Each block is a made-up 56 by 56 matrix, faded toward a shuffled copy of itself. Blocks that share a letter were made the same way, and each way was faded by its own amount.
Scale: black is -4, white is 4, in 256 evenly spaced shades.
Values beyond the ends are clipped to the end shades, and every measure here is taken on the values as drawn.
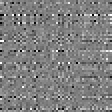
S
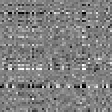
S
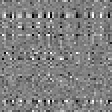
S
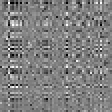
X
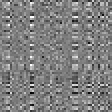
X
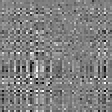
X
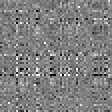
S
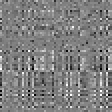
X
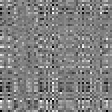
X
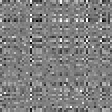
X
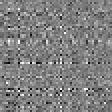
S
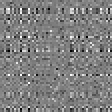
X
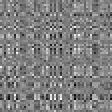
X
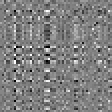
X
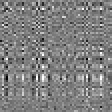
X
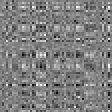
X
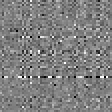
S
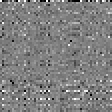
S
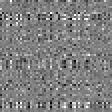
S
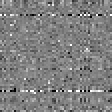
S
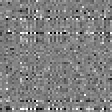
S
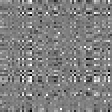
X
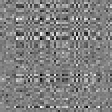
X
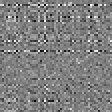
S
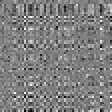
X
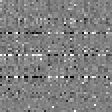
S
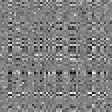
X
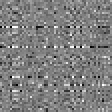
S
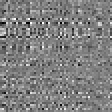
S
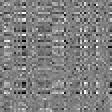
X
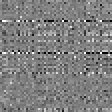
S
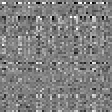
S
